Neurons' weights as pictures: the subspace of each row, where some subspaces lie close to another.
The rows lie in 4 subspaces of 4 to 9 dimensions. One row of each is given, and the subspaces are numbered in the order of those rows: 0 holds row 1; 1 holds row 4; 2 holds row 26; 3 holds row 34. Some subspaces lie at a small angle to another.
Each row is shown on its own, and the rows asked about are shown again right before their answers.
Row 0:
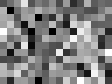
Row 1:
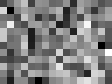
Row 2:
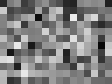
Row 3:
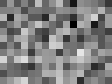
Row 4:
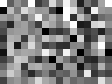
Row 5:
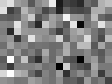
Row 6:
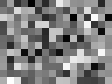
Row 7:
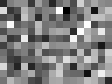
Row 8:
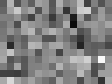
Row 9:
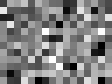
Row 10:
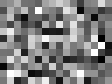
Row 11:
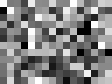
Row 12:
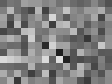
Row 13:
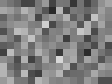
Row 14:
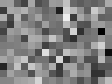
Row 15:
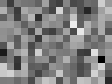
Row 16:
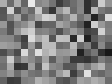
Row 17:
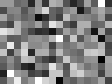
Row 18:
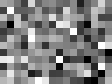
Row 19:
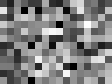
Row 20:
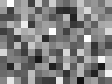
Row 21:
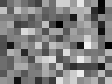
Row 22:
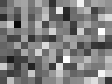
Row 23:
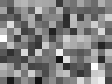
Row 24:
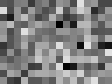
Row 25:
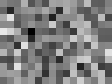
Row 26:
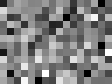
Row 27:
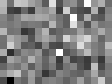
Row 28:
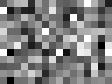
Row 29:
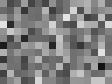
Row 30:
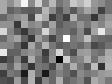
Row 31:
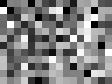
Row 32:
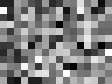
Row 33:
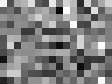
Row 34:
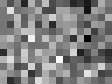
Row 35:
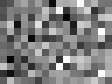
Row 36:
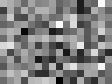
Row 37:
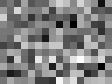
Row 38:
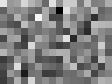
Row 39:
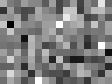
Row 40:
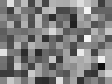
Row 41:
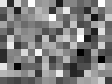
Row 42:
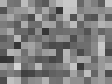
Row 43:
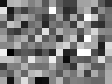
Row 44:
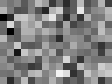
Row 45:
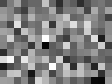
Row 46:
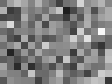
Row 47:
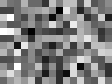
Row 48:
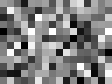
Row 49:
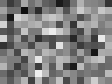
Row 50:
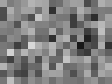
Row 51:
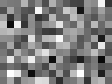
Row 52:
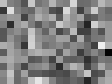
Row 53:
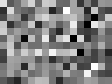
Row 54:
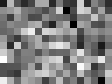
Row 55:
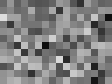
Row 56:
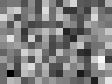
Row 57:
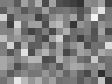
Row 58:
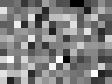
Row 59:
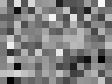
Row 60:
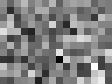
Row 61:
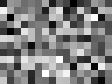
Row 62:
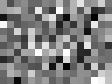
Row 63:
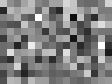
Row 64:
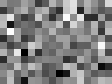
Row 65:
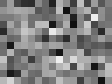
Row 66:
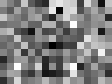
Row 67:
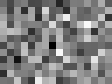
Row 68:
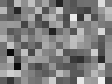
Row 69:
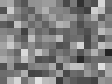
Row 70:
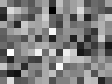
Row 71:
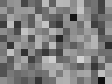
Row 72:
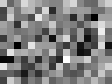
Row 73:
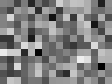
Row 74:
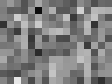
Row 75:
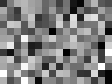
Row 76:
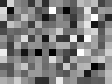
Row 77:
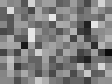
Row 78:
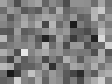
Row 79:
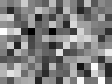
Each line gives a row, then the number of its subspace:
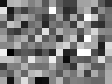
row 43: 3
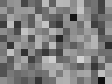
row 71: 2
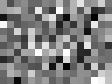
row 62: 2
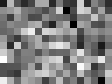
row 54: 1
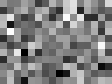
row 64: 2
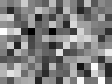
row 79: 0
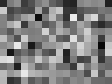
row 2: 1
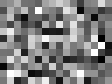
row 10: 2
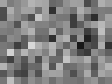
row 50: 1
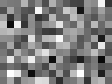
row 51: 2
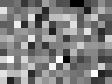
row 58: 3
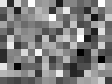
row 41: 1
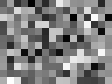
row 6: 3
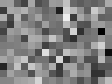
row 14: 1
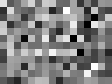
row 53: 3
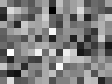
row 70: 3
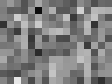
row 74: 2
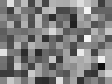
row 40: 3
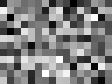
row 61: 0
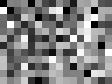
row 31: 3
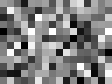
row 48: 0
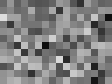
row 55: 0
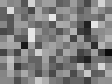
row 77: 0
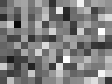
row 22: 3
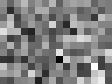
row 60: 0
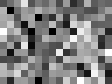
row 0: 0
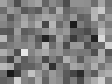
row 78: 2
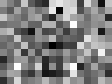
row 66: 1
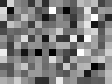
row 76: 3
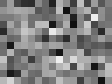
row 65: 3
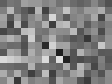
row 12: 2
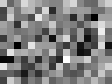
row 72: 1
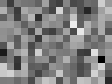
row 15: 3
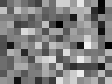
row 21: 2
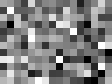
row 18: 0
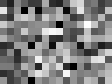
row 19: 2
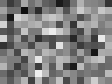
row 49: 2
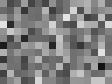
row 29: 2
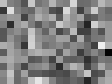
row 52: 0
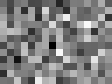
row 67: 2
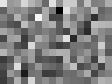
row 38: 1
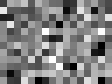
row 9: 3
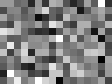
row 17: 2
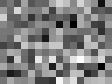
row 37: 2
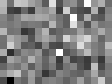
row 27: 1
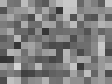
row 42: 1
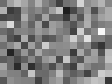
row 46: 3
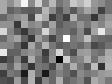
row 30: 1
